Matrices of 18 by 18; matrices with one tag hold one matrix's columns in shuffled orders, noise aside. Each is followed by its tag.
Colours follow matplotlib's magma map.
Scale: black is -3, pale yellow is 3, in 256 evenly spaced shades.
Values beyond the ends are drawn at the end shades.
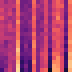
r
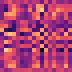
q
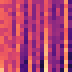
r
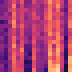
r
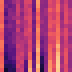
r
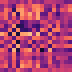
q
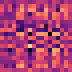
q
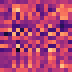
q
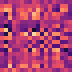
q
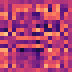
q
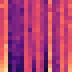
r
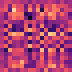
q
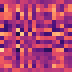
q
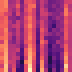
r
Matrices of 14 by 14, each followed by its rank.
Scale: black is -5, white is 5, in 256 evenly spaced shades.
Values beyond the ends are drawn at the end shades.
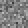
full rank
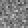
full rank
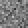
full rank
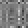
two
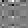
one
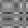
one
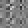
two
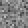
full rank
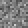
full rank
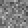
full rank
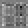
two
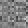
two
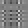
one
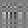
one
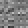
two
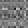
two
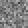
full rank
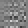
two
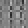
two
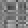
two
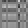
one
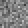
full rank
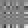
one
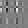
one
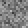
full rank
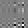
one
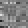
two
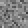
full rank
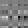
one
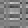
one
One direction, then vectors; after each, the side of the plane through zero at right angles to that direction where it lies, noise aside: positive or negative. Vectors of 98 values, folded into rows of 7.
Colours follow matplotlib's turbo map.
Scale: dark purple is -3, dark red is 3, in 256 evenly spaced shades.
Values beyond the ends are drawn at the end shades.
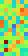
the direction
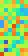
negative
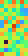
negative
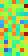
negative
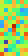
negative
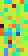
negative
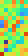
negative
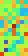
negative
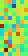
positive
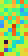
negative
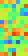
negative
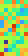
negative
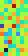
negative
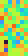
negative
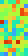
positive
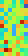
positive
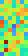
positive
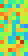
positive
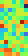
positive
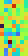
negative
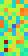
positive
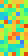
negative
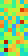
positive
